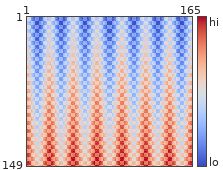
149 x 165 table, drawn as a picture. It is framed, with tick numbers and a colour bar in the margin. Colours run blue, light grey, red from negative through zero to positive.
Upright stripes repeat 7 times across the table. There are no lone odd cells. The left and right halves mirror each other. The field climbs toward the bottom.
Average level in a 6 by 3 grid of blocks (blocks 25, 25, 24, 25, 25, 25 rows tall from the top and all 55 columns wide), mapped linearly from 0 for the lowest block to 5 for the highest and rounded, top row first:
000
111
222
333
444
555
